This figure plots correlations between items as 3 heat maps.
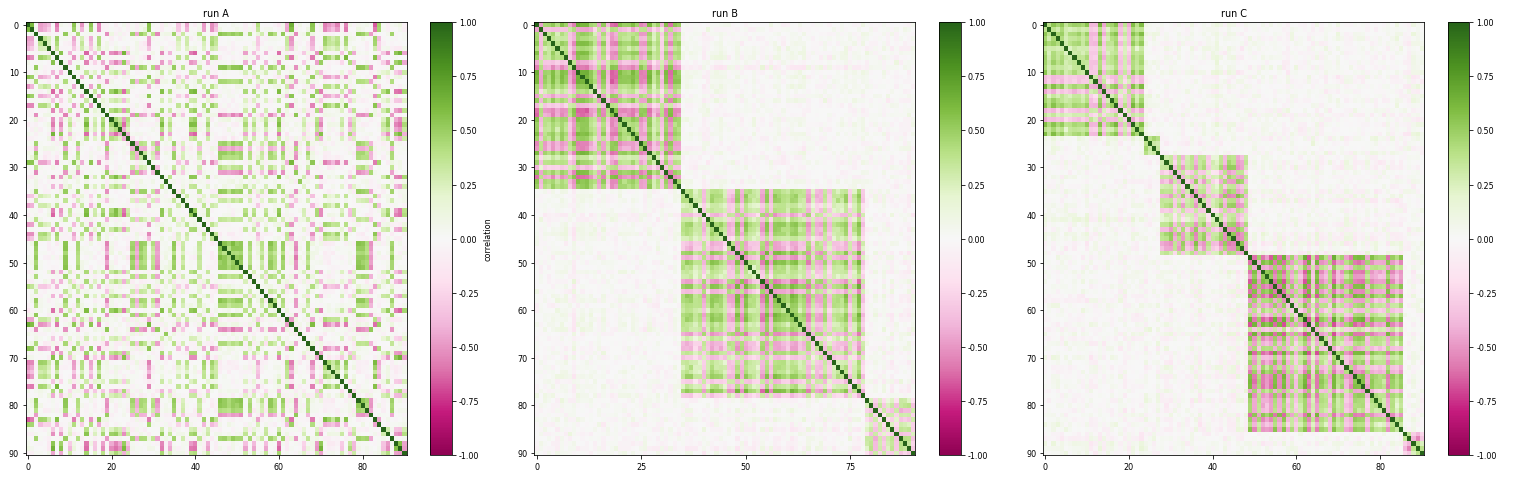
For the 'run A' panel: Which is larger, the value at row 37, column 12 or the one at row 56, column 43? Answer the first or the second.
the first
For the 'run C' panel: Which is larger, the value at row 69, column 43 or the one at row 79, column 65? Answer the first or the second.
the first
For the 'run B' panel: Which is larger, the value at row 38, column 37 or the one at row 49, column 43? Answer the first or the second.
the first
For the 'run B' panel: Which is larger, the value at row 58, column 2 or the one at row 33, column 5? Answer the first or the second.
the second
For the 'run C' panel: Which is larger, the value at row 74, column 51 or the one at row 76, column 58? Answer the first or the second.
the first
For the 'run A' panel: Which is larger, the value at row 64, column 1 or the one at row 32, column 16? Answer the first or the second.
the second
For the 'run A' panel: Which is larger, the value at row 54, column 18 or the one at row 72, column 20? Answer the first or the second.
the first
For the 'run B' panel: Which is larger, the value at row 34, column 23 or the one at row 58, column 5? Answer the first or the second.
the first
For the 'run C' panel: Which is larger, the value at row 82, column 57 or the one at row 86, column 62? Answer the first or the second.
the second
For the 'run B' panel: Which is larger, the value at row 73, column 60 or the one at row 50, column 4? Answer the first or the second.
the first
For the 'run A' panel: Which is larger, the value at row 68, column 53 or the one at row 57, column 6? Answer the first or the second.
the first
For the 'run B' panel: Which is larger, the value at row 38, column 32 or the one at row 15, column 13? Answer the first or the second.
the first
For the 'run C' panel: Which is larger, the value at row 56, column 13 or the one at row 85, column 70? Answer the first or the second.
the second
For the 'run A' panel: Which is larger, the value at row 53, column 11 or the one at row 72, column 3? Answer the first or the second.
the second
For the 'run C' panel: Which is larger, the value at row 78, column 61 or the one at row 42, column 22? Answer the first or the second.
the first
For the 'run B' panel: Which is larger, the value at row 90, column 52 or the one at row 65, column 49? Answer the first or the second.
the second
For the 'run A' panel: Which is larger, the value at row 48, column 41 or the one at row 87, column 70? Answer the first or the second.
the first
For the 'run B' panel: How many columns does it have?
91
